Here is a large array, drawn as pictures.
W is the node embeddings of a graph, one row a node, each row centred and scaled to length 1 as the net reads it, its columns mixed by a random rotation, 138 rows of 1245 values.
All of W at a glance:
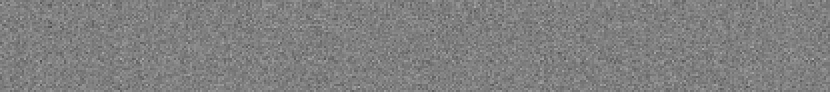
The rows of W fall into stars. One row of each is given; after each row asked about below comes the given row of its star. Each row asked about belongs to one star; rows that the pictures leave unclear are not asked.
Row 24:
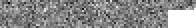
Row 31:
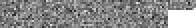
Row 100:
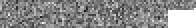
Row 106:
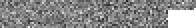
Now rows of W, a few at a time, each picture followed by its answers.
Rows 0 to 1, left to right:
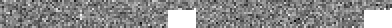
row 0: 100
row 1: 106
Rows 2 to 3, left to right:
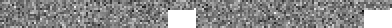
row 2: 31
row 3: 106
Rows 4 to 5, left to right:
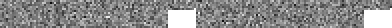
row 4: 31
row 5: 106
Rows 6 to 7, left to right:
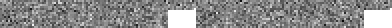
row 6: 31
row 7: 31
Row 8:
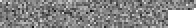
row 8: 31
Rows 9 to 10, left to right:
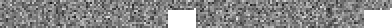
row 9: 31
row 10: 31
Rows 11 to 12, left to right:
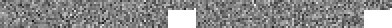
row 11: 106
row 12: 106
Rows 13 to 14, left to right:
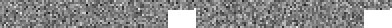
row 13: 31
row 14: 106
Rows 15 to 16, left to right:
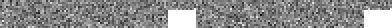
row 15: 106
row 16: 100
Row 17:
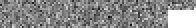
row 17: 24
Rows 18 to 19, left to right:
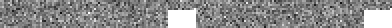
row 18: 31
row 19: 106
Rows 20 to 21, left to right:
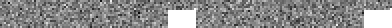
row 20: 24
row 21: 106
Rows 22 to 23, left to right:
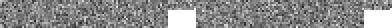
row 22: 100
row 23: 106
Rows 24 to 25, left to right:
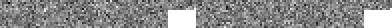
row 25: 106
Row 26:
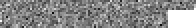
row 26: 24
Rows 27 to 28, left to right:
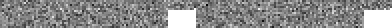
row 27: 106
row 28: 106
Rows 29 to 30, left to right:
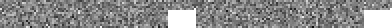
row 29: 106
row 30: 24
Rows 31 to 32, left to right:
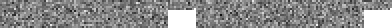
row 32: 24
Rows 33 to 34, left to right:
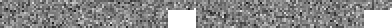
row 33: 31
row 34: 31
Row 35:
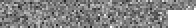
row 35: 24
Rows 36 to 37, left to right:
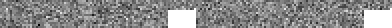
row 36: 100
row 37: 106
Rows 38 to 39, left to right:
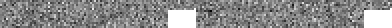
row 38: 100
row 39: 31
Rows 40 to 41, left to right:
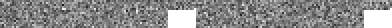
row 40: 31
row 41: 31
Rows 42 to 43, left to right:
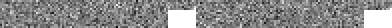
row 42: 24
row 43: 24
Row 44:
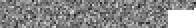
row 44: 100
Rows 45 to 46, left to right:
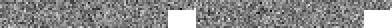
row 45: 24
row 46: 31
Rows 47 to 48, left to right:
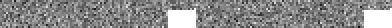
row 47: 24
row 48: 100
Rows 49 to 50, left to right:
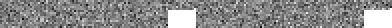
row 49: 31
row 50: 106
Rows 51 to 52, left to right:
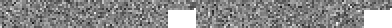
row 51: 100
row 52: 106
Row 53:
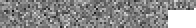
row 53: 31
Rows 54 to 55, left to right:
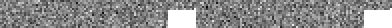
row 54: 100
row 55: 106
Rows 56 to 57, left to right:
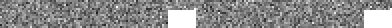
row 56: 24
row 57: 106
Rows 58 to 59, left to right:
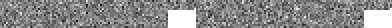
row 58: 31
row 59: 31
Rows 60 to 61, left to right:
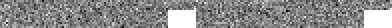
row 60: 24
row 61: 31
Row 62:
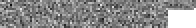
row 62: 106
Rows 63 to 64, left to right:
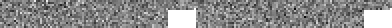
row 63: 31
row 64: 24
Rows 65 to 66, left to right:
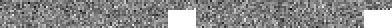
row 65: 24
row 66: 24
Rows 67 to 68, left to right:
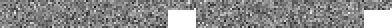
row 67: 106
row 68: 31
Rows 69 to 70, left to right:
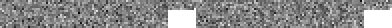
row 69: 100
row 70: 100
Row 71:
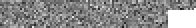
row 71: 24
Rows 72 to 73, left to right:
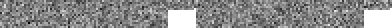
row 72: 106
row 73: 106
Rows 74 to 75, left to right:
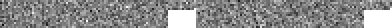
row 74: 31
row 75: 100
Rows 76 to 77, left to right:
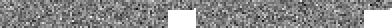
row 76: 100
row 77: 106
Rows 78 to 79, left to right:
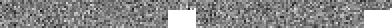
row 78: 31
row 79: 31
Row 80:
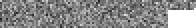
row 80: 31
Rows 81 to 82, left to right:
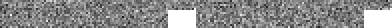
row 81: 31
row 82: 24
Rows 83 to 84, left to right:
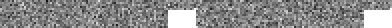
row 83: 106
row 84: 100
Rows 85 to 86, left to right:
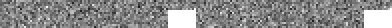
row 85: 24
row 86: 24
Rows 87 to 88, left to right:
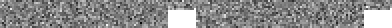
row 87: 100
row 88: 100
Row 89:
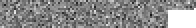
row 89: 100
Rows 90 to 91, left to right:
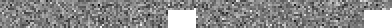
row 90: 106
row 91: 106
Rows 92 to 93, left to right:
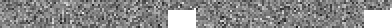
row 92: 106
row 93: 24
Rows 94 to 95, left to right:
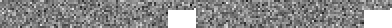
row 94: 106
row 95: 106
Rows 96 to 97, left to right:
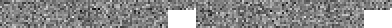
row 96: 24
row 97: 31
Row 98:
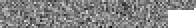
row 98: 100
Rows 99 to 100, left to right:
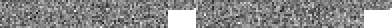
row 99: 106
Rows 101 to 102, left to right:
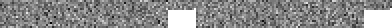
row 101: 31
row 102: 106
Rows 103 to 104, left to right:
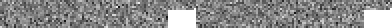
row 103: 100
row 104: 100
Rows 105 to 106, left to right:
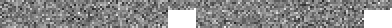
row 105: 24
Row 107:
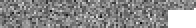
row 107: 100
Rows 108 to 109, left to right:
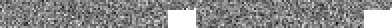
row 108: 24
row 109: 100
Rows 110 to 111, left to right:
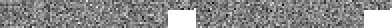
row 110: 31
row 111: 31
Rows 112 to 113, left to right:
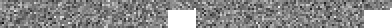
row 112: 100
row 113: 31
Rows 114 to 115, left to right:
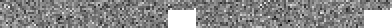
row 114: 106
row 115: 24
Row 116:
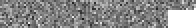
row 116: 24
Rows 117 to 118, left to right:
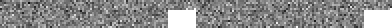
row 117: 24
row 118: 106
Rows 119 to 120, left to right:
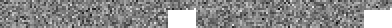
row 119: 24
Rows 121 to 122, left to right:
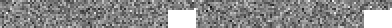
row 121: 24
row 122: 100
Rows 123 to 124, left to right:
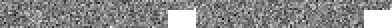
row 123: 31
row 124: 24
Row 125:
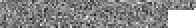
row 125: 100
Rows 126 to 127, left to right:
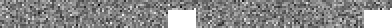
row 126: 106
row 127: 106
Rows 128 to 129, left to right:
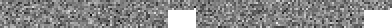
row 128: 106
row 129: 31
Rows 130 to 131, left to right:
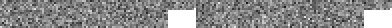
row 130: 100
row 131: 31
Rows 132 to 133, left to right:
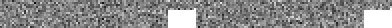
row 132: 106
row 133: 100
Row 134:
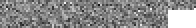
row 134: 106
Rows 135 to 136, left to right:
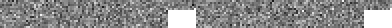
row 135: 106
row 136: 24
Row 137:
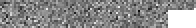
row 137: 24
